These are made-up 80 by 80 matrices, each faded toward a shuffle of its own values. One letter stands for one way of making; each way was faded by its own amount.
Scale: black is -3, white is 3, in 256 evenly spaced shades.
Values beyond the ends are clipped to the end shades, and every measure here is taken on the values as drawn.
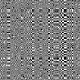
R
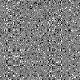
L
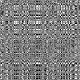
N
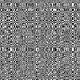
N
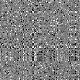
L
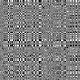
R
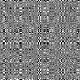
N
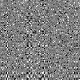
L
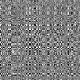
N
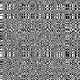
N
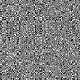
L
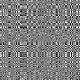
R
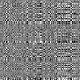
N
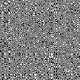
L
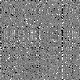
L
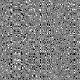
L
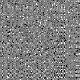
L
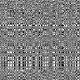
N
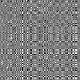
R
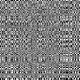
N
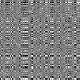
R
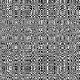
N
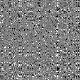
L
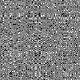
L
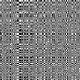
R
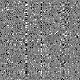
L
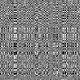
N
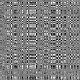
R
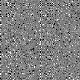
L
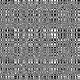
R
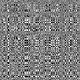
N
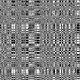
R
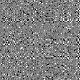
L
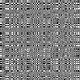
R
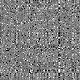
L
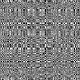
N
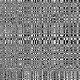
R
